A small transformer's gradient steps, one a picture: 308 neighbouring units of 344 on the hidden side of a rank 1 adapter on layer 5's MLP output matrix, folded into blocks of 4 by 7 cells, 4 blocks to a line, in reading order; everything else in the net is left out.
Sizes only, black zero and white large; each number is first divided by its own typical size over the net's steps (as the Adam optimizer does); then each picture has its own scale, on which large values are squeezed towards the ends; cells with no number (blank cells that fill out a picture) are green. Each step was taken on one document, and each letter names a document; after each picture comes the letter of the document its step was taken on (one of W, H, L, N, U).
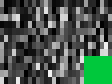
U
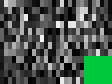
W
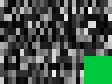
U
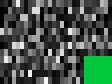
W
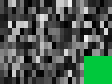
W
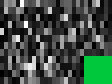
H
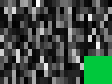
H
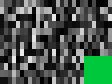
U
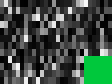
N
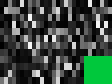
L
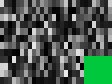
U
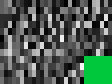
W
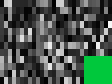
W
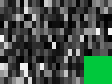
U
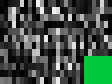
L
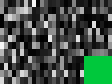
U
